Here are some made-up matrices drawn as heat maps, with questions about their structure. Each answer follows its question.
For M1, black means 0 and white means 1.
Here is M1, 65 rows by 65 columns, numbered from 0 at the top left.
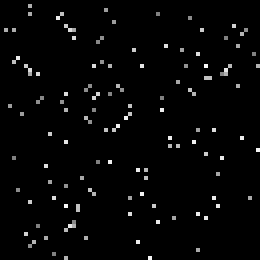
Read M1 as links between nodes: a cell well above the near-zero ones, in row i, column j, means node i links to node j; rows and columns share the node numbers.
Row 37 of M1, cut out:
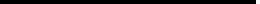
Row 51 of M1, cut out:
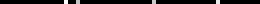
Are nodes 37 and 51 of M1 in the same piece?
yes
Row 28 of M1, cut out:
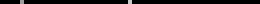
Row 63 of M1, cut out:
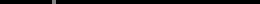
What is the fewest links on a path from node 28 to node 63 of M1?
4
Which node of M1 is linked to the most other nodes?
node 16
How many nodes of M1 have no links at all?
1
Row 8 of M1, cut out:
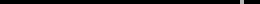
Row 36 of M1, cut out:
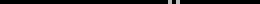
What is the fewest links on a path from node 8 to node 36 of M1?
4
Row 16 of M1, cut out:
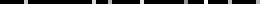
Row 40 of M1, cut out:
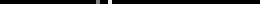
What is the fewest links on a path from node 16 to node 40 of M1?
2
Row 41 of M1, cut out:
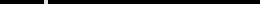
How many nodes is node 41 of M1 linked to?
1
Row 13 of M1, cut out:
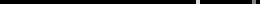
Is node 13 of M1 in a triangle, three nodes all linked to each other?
no
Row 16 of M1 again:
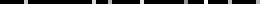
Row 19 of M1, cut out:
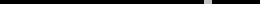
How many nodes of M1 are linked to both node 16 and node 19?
1
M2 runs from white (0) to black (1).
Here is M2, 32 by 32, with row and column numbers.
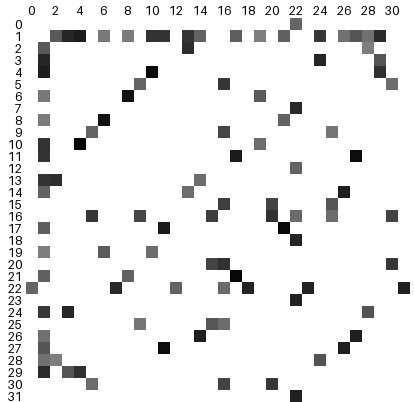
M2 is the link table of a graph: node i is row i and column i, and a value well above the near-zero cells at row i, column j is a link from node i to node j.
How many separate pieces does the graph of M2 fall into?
2
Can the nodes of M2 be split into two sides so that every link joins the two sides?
no
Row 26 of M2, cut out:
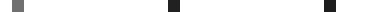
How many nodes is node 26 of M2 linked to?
3
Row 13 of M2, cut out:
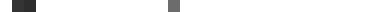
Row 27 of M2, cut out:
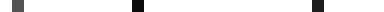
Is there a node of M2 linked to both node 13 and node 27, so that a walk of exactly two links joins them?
yes
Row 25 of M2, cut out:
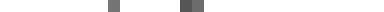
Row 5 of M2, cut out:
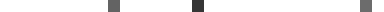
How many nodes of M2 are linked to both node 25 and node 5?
2
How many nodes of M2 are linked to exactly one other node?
6
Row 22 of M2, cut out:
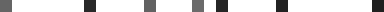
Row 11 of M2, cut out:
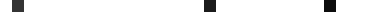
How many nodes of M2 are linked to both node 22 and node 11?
0
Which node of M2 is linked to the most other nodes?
node 1
